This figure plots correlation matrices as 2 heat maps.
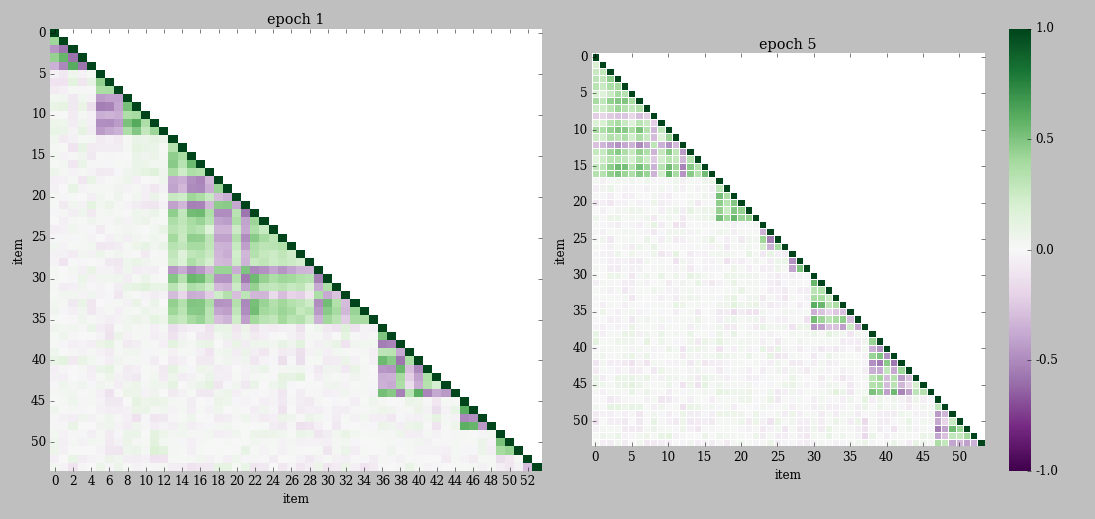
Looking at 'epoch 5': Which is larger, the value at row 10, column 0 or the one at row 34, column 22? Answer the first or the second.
the first
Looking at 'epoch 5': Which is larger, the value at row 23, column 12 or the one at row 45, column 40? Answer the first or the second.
the first
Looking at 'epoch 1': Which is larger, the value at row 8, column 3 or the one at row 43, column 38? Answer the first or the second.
the second
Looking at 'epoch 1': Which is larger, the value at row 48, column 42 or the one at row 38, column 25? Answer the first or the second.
the second
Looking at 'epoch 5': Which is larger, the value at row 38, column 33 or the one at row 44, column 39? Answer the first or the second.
the second
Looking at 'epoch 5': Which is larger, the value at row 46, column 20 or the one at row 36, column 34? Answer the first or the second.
the second
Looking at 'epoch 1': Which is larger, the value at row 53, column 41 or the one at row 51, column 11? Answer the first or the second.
the second
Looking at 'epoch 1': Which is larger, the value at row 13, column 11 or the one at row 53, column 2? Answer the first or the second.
the first
